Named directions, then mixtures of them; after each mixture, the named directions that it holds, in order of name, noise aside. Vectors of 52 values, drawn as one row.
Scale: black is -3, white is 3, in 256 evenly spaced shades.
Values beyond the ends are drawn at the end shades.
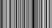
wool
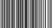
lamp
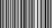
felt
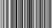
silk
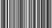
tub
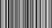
tub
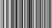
silk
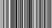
silk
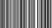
felt, tub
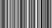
felt, tub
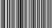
lamp, tub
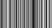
wool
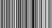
lamp, wool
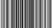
lamp, silk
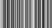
felt, wool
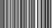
felt, tub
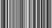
tub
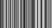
felt, wool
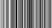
silk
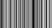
wool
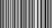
felt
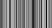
wool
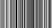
silk, wool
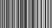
felt, lamp
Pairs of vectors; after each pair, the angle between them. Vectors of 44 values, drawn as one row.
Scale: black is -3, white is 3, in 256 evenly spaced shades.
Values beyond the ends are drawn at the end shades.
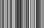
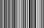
nearly opposite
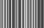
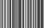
nearly parallel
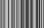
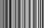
nearly opposite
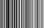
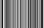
orthogonal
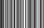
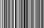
nearly opposite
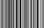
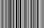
nearly parallel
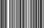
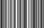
partly aligned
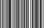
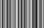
partly aligned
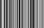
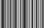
partly opposed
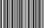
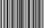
nearly parallel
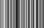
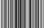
orthogonal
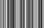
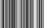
partly aligned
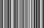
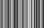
nearly parallel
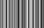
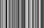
nearly parallel
